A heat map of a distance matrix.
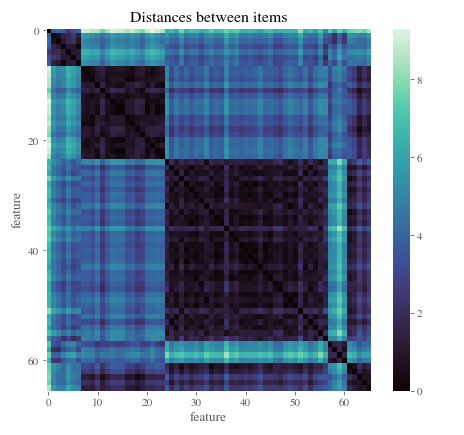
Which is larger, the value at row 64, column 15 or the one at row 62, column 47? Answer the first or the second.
the first
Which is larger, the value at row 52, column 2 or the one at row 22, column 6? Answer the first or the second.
the second
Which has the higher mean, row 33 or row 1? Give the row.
1
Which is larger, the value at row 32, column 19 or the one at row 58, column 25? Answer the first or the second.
the second
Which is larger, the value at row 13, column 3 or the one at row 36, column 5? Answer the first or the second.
the first
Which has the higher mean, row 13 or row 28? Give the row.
13
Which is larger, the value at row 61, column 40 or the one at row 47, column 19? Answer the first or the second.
the second
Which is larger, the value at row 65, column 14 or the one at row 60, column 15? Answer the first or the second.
the second
